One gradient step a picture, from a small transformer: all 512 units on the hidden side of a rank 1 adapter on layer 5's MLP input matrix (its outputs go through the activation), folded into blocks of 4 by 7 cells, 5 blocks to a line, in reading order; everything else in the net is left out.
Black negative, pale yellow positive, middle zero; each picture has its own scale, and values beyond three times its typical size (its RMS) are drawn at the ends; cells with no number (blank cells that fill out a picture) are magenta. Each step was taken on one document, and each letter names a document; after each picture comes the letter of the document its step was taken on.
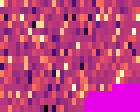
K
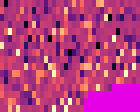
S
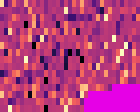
S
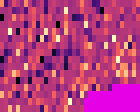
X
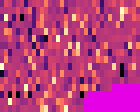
X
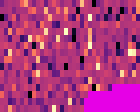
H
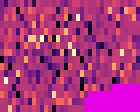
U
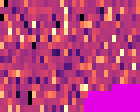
S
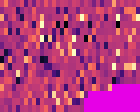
U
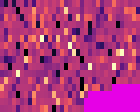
U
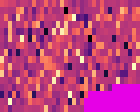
X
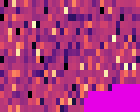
X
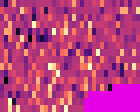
S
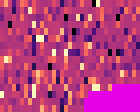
H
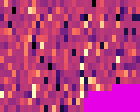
H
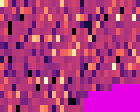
U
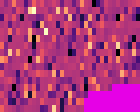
H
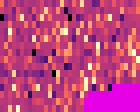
K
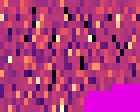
K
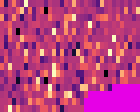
S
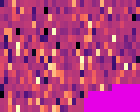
X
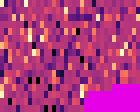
K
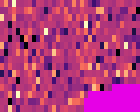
S
